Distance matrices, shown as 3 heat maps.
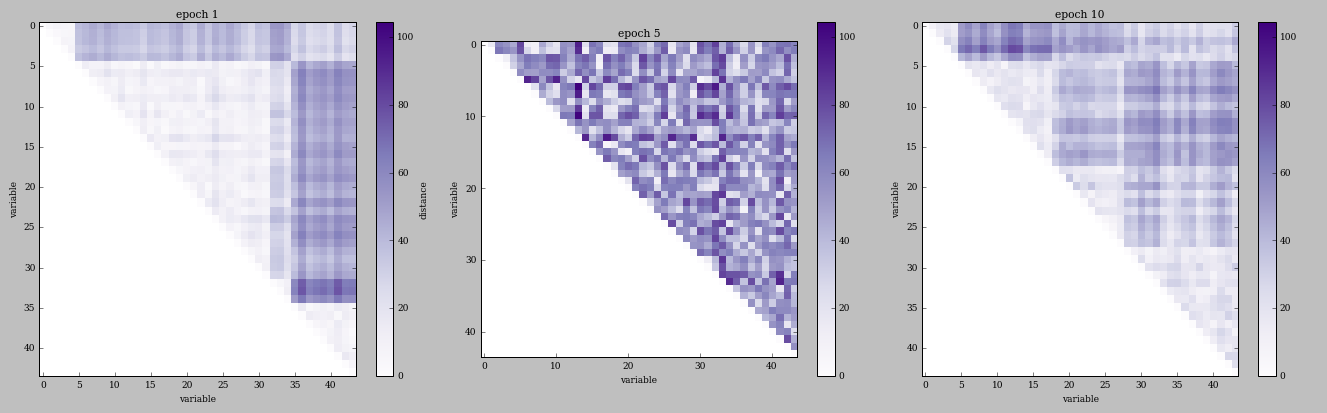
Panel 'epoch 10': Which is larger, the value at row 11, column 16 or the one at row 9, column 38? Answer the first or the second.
the second
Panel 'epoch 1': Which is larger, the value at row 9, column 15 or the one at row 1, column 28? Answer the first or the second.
the second
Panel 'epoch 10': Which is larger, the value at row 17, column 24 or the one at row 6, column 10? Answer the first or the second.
the first
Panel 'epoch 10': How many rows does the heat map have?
44
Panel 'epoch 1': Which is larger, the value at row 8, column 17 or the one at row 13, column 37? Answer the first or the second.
the second
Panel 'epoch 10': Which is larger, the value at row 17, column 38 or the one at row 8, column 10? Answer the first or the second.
the first
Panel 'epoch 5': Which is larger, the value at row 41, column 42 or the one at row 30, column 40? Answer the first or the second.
the first
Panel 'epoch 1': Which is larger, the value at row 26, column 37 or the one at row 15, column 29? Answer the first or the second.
the first
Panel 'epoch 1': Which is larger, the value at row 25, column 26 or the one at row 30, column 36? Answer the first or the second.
the second
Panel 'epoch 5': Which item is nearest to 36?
23
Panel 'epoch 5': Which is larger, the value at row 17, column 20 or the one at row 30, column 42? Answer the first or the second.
the first
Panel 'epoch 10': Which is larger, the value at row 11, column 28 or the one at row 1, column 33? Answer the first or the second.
the first
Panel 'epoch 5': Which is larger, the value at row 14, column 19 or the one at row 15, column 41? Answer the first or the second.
the second
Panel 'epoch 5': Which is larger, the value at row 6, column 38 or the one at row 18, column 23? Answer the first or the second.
the first
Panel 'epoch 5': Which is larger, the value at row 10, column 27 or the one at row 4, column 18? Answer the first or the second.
the first
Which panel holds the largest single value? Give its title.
epoch 5
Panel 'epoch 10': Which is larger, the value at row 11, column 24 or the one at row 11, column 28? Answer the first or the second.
the second
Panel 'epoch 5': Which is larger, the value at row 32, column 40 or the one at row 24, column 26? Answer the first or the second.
the first
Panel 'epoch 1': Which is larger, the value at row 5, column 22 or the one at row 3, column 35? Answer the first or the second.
the second
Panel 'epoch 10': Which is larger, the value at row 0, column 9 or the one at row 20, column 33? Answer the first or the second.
the first
